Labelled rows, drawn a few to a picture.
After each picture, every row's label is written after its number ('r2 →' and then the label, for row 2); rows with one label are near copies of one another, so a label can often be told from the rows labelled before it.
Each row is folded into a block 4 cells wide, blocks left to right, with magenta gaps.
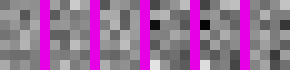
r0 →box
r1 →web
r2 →box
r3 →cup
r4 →cup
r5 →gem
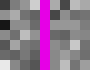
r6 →cup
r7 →web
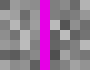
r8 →box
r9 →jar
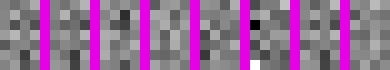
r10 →gem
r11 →gem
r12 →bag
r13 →box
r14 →jar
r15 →cup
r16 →gem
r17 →web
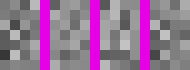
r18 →jar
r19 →box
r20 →box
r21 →jar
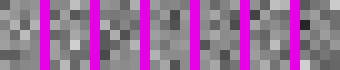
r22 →box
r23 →web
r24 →jar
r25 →bag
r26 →gem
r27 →web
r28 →cup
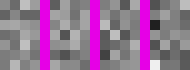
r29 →web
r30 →box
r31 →jar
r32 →cup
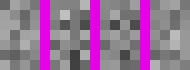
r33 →box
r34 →gem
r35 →gem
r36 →box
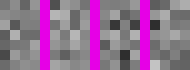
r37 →jar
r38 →box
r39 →gem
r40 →cup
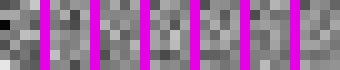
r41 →cup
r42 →bag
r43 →jar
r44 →box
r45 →box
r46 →web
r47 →box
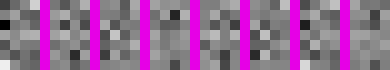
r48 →cup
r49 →gem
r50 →jar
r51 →bag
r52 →gem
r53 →jar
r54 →cup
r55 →bag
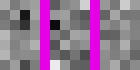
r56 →bag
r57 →cup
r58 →web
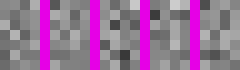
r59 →jar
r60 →box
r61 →gem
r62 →web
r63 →box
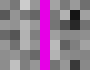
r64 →web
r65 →bag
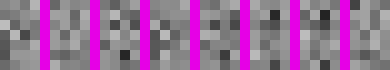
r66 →jar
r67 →box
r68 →gem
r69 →jar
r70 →gem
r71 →bag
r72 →bag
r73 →box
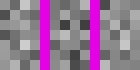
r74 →web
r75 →gem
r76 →box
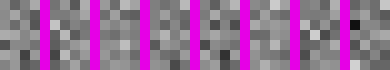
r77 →gem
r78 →jar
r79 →web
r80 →gem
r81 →gem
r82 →web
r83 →jar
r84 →cup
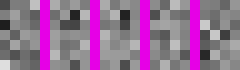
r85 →cup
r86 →bag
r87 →bag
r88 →web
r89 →jar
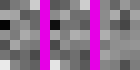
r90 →cup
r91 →cup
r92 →bag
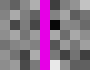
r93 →gem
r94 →cup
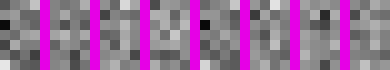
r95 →cup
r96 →gem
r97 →web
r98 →box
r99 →cup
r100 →web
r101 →bag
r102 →web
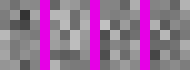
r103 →bag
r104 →box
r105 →jar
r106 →jar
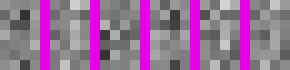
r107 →bag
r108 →web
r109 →jar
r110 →bag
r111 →web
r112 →web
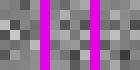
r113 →jar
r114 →gem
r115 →gem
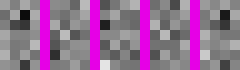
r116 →bag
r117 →jar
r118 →cup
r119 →jar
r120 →bag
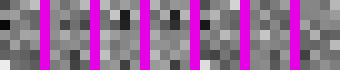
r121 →cup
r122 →gem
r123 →bag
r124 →bag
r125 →cup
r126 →gem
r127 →jar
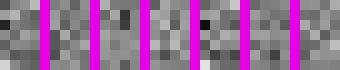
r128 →cup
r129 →jar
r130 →bag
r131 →box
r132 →cup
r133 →gem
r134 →jar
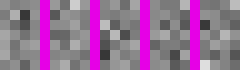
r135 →bag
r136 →web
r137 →jar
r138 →gem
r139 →cup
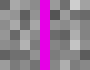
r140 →box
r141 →web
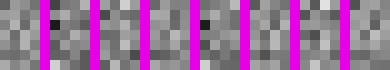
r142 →box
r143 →cup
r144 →web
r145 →box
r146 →cup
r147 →box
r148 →web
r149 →box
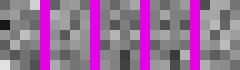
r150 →cup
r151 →box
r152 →gem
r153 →gem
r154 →box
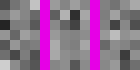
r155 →cup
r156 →bag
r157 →gem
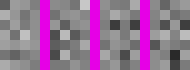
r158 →box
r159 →jar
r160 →gem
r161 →gem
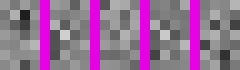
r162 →bag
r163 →jar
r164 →box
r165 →jar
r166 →gem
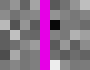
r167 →jar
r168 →cup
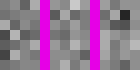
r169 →jar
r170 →web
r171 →bag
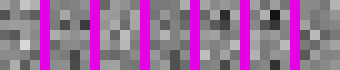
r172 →web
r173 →gem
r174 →box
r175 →gem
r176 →bag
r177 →bag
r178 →jar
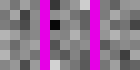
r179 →bag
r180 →cup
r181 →gem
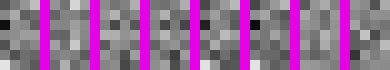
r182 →cup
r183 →web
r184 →gem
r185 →gem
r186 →cup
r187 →cup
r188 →box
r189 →jar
